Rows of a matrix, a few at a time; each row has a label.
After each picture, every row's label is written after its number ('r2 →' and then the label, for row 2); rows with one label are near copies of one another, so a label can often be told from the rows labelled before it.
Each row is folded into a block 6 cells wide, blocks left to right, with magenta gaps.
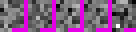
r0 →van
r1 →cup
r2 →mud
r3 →mud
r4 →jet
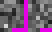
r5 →jet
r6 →cup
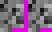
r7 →mud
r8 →mud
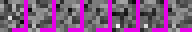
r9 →cup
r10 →van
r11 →mud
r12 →mud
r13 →jet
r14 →jet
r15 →van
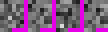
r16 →cup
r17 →mud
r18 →jet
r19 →mud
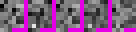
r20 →mud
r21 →jet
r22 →mud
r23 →jet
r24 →van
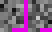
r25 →mud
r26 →cup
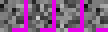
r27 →mud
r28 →cup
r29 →van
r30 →mud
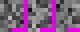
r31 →cup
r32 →van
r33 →mud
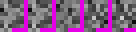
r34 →van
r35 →van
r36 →mud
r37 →cup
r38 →cup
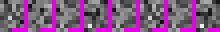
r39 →cup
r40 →mud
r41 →van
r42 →jet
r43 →van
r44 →cup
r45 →van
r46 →jet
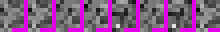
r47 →van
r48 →van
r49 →mud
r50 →mud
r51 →jet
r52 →mud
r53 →jet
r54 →van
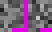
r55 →van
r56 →cup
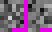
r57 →cup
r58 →mud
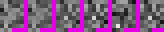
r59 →van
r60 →van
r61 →cup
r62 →cup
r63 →jet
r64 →cup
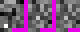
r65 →jet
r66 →cup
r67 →cup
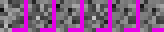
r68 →van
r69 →cup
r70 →mud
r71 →cup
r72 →mud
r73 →mud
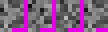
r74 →van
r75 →mud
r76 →cup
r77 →van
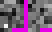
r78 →jet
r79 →mud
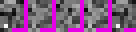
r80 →jet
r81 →van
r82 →mud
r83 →van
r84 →jet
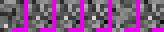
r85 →jet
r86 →cup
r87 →cup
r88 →cup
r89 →van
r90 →cup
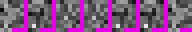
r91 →van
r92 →jet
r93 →cup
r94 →cup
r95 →jet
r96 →jet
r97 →van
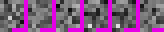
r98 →cup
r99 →van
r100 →mud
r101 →jet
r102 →jet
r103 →mud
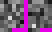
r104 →cup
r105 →jet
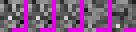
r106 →cup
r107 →cup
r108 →cup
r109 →van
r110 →jet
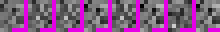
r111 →mud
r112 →cup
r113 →cup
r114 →mud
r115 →cup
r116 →mud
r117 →jet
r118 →mud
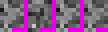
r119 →van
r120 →jet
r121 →van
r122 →van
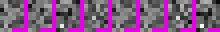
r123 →van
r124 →mud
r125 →jet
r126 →cup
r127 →van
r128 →van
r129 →cup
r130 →jet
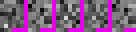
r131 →jet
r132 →mud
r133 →cup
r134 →cup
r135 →mud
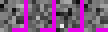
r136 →mud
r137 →cup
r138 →jet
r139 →mud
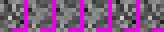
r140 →cup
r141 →van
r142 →van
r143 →van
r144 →cup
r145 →cup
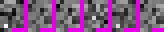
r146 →jet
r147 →mud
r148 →mud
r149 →cup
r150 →jet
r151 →mud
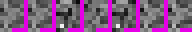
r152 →van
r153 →van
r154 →jet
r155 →mud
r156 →jet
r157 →van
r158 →van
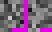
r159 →cup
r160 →van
